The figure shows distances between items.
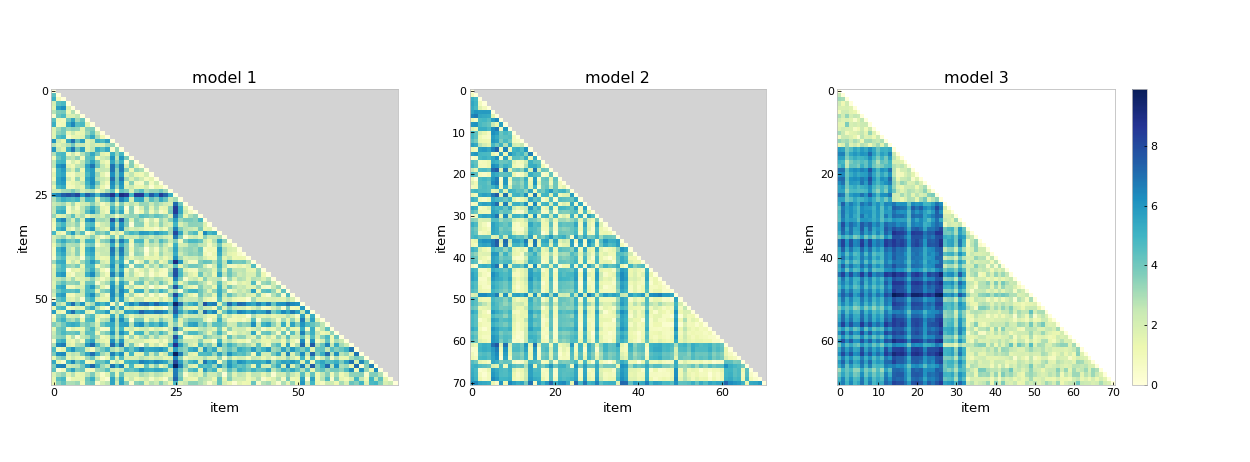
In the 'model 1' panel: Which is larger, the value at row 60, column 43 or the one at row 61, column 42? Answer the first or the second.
the second
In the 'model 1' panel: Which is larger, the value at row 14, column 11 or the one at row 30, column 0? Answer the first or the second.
the first
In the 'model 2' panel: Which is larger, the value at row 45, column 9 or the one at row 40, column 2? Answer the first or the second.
the first
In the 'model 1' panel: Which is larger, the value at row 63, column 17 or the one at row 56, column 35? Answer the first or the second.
the second
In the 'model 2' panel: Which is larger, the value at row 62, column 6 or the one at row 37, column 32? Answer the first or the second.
the first
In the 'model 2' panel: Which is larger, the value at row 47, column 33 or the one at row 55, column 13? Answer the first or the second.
the second
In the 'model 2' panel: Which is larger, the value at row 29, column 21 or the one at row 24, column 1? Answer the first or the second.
the second
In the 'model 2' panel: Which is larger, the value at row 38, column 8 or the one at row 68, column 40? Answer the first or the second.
the first
